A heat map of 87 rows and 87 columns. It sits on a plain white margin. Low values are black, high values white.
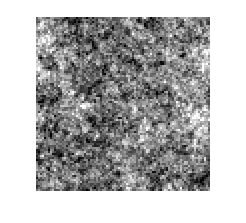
Grain: blotchy. Histogram: bell-shaped. Mirror symmetry: none. Ninth with the highest average: middle right. Stripes: none.
